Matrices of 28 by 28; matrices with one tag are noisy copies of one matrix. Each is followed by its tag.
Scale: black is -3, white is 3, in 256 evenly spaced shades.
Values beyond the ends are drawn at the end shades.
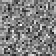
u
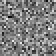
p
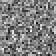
u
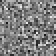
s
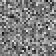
p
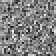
u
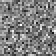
u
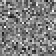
p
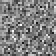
u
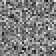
p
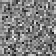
u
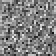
u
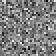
p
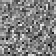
u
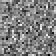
u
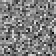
u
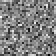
u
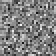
u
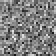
u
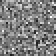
s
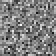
u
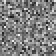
p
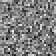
u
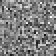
s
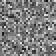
p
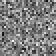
p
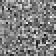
s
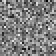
p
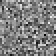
s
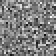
s
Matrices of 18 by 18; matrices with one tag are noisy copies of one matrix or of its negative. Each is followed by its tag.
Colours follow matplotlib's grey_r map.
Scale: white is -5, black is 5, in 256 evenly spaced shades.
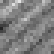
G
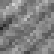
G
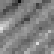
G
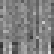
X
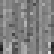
X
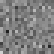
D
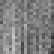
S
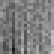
S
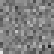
D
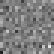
D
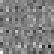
D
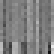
X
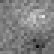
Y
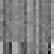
X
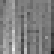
S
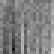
S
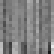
X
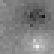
Y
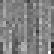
X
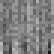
X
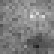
Y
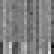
X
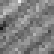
G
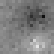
Y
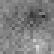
Y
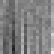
S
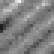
G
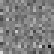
D
